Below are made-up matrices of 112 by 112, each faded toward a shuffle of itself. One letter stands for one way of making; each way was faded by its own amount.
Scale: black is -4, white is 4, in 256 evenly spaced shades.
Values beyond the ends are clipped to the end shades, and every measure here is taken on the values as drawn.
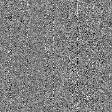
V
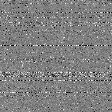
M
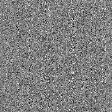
V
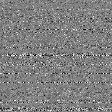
M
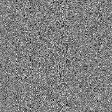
V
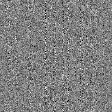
V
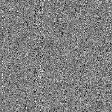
V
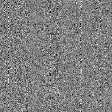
V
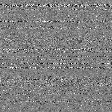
M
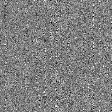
V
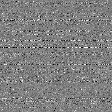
M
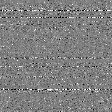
M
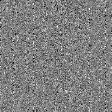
V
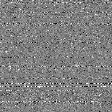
M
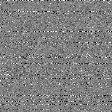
M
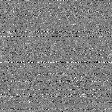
M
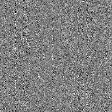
V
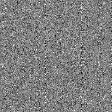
V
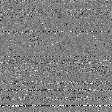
M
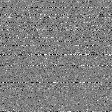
M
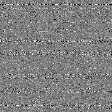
M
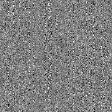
V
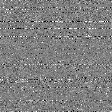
M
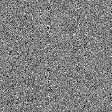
V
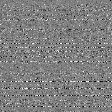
M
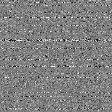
M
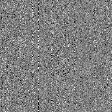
V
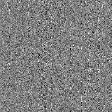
V
